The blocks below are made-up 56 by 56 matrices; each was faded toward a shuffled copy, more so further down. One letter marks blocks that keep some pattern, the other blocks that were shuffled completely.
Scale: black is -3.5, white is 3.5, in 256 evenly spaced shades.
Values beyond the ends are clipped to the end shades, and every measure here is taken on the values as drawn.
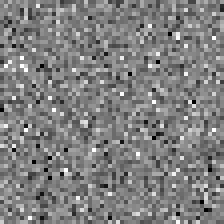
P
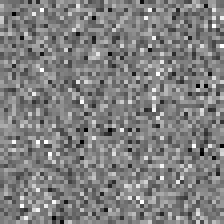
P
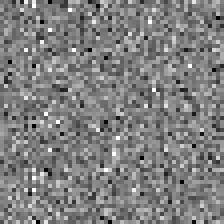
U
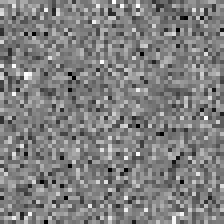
U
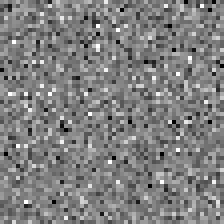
P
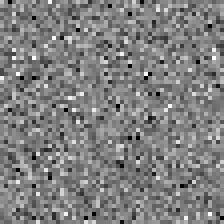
P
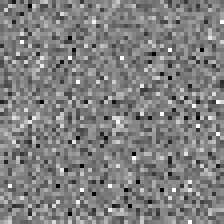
U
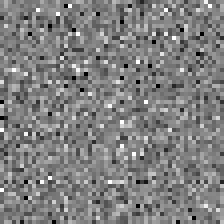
U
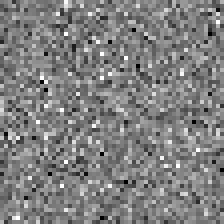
P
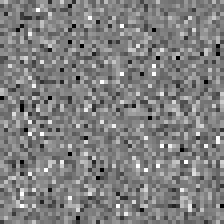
U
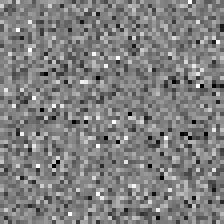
P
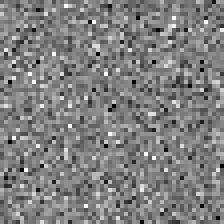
P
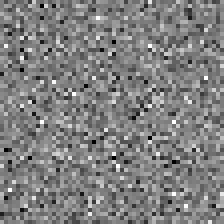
U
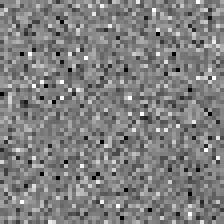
P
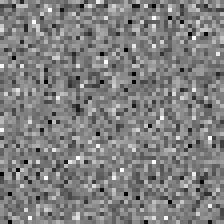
U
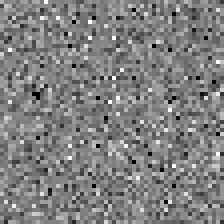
U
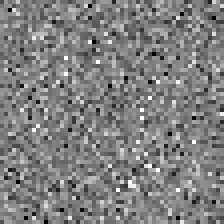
P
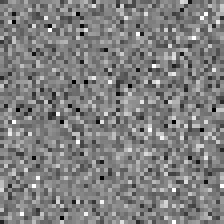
P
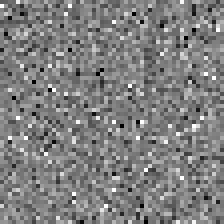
P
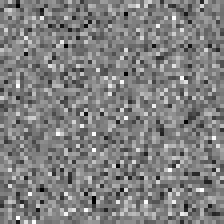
P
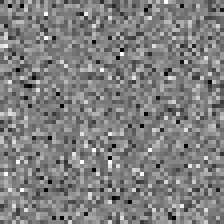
U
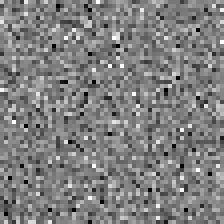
P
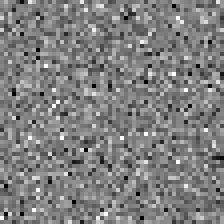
P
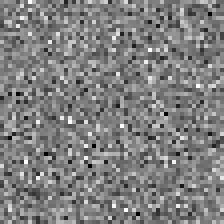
P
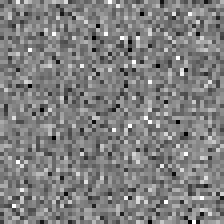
U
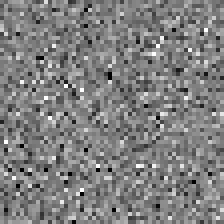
P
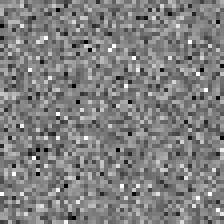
U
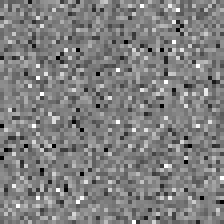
P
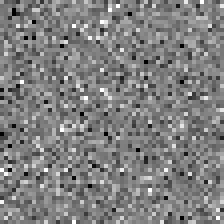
P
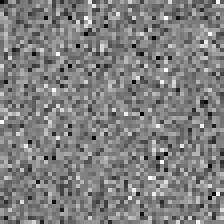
U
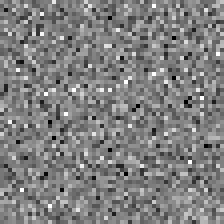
P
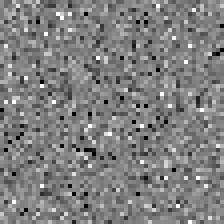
P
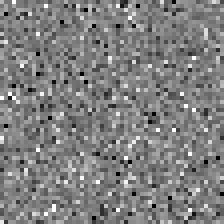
P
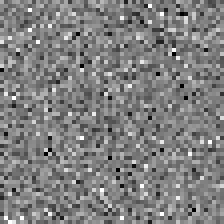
U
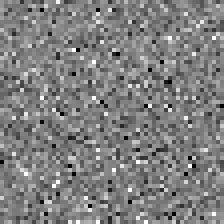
U
